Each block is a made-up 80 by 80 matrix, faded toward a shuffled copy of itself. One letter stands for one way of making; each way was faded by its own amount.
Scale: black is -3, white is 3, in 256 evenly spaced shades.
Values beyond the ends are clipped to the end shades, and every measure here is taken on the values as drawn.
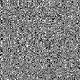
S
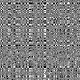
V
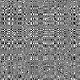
V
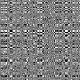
V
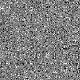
S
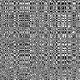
V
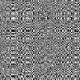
V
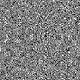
S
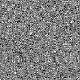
S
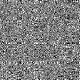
S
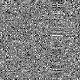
S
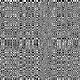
V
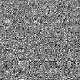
S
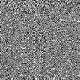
S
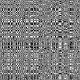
V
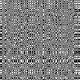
V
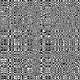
V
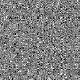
S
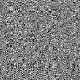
S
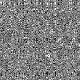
S
